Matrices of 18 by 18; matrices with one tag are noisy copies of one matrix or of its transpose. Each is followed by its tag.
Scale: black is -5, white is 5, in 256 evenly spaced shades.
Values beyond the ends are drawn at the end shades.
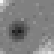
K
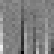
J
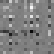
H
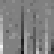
J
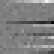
J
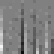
J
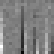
J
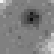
K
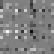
H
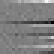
J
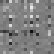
H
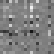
H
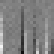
J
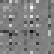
H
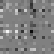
H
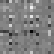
H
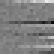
J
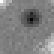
K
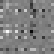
H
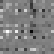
H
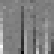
J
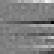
J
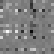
H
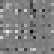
H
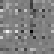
H
